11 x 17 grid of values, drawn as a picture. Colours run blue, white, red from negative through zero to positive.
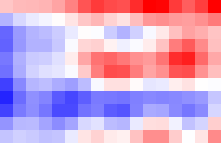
There is an overall slope up to the top right. The bottom left is the ninth with the lowest average. Stripes running across repeat 2 times from top to bottom. On average the colour sits 50% of the way up the scale. The top right is the ninth with the highest average.
